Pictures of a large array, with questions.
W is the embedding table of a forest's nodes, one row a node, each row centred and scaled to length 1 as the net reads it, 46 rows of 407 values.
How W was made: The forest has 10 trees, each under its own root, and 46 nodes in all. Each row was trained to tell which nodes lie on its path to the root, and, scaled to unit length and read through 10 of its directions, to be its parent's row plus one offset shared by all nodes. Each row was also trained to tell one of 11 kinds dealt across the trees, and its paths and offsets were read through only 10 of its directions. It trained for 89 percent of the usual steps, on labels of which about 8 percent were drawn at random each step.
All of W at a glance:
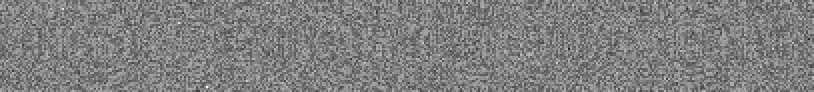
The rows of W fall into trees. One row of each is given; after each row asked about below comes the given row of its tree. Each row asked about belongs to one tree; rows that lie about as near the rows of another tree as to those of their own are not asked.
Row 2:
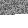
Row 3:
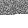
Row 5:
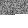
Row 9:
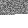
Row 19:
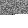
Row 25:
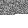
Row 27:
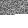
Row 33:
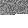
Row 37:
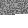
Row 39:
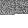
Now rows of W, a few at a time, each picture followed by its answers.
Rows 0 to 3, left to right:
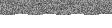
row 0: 19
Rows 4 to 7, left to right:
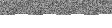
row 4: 33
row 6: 33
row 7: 37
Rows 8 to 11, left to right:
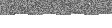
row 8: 19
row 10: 2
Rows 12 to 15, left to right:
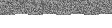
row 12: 37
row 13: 2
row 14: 27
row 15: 25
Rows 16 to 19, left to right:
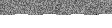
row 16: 25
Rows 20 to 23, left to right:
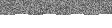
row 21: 19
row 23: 27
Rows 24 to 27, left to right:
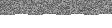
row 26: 5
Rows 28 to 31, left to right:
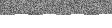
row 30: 2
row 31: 37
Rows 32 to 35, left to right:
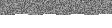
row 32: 37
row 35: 39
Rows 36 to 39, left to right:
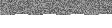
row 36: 33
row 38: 27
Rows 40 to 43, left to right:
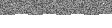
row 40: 37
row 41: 2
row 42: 39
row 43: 19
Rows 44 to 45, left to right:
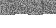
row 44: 19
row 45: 2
